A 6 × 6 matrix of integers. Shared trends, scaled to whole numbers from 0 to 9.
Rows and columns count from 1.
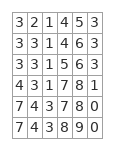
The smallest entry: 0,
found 2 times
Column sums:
27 19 10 35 42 10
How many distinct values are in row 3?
4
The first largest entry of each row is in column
5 5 5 5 5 5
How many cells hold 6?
2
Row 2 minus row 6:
-4 -1 -2 -4 -3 3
